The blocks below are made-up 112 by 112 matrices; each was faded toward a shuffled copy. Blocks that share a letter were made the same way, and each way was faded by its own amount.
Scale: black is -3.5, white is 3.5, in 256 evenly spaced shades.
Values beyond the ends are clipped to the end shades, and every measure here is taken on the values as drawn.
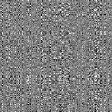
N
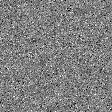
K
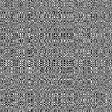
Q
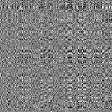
Q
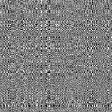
Q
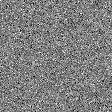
K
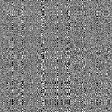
N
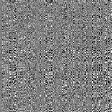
N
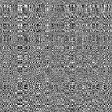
Q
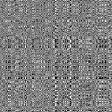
Q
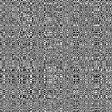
Q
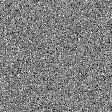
K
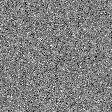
K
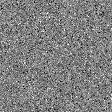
K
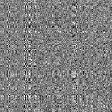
N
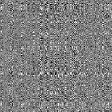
N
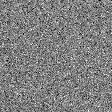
K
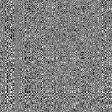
N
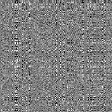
N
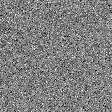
K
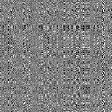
N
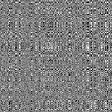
Q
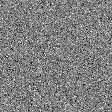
K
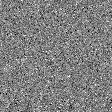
K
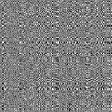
Q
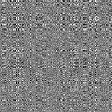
Q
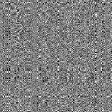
N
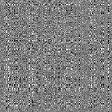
N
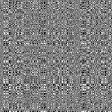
Q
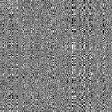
N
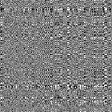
Q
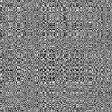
Q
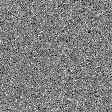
K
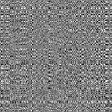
Q
